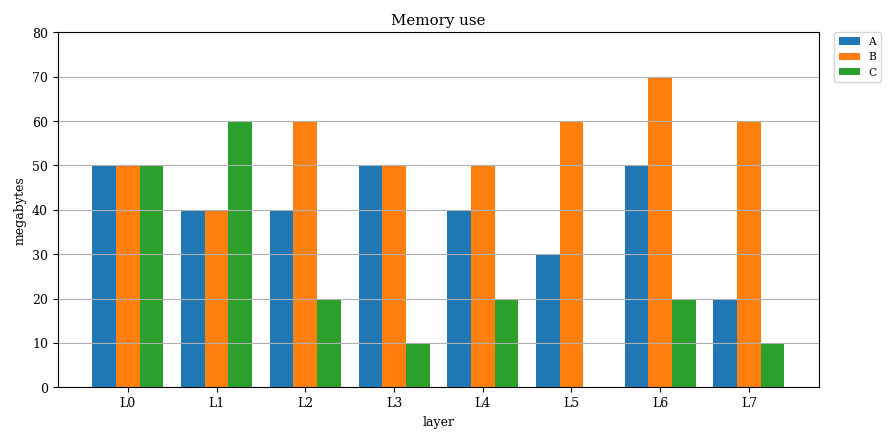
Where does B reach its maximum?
L6
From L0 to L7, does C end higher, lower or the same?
lower
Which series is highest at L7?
B
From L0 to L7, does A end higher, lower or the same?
lower
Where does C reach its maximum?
L1
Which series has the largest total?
B
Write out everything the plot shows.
Title: Memory use
x-axis: layer, ticks L0 L1 L2 L3 L4 L5 L6 L7
y-axis: megabytes, ticks 0 10 20 30 40 50 60 70 80
Legend: A, B, C
Values:
A: 50 40 40 50 40 30 50 20
B: 50 40 60 50 50 60 70 60
C: 50 60 20 10 20 0 20 10
